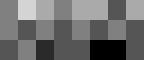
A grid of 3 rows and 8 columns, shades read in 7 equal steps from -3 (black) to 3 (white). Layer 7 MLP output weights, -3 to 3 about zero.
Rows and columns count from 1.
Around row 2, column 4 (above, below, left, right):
0 -1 0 0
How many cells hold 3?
0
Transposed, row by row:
0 0 -1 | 2 -1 0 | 1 0 -2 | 0 -1 -1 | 1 0 -1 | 1 -1 -3 | -1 0 -3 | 1 -1 -1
